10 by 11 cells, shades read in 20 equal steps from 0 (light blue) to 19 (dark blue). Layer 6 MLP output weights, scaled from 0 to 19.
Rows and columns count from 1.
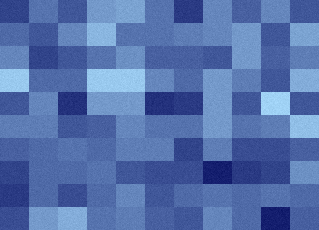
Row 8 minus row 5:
2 3 -6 4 7 -3 -2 13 3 15 -6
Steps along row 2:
up down down up same down down down up down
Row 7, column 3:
10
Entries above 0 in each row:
11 11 11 11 10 11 11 11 11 11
